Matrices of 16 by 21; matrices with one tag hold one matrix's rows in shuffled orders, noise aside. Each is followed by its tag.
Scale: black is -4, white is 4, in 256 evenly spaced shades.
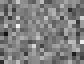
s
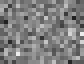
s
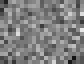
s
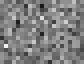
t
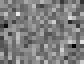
s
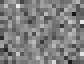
s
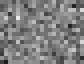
s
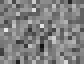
t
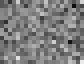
s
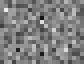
t
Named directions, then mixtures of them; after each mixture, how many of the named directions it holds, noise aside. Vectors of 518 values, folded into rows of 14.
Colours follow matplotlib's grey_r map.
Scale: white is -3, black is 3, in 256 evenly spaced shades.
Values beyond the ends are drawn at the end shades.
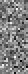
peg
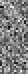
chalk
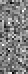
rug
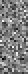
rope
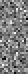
two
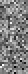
two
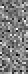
three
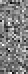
one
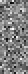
three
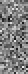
two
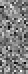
one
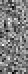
three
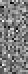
three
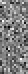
two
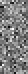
three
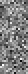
two
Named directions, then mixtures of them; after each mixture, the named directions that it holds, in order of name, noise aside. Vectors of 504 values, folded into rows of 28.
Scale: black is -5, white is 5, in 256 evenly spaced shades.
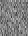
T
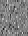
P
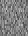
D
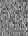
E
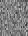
D, E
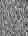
D, E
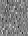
D, P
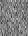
T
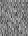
T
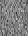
D, T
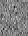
P, T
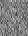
T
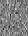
E, P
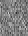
E, T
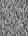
D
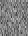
T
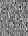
E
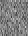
T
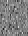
P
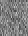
T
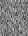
T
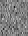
P, T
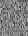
E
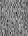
D, T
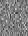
E, P
